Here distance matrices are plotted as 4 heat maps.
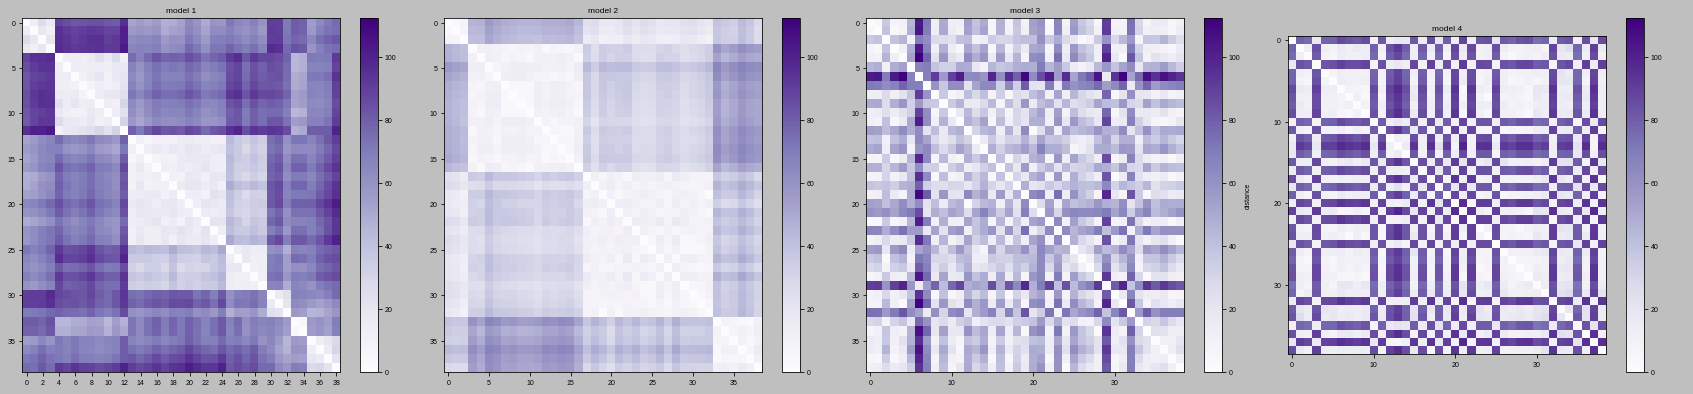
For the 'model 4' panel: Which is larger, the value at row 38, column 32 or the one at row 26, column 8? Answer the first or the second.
the first
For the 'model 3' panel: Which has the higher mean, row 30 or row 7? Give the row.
7
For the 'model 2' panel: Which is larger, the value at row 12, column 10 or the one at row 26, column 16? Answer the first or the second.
the second
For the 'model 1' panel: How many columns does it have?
39
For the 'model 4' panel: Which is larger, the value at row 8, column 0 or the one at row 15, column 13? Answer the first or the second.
the second
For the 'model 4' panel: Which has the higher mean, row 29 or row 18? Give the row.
18
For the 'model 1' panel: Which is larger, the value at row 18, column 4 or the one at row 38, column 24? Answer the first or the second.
the second
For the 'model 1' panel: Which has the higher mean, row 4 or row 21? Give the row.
4
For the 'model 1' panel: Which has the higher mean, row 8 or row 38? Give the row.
38
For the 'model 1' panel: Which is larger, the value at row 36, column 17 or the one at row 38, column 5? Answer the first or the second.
the second
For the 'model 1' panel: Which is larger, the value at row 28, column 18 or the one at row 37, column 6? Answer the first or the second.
the second
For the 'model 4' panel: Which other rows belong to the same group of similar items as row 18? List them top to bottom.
0, 3, 10, 12, 13, 14, 16, 20, 22, 25, 32, 35, 37
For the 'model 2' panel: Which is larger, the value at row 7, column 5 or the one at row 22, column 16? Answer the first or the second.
the second
